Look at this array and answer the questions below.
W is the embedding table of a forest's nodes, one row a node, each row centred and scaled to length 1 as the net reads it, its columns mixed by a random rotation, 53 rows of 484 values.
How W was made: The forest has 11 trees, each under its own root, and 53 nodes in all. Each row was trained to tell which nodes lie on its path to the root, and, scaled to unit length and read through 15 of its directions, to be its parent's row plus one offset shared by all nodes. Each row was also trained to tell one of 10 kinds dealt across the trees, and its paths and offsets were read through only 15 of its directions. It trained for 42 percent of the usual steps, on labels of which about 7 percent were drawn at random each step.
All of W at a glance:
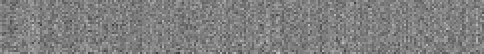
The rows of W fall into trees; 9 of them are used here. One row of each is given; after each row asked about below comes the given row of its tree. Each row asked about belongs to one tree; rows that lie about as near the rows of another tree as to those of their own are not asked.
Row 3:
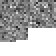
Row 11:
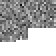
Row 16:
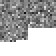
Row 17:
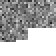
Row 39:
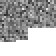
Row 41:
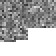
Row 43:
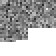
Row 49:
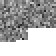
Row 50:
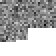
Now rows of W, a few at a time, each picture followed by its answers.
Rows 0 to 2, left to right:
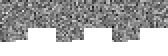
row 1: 39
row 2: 41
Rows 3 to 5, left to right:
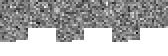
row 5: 50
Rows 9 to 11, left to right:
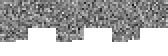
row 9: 11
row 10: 39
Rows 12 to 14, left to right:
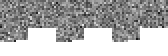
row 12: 41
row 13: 50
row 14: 39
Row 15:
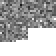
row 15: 43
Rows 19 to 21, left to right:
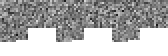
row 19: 49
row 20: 11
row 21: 41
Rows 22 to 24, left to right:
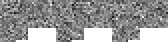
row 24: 41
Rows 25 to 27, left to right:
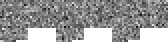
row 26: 11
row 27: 50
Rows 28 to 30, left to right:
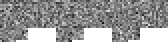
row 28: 41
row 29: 50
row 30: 11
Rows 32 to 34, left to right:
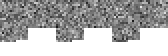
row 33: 41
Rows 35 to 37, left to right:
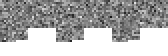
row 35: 49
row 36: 50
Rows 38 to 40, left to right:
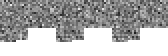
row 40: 39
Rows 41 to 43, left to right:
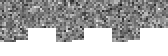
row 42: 43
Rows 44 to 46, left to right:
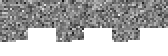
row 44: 49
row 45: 49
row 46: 41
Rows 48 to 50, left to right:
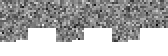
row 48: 41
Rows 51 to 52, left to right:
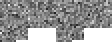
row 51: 50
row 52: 49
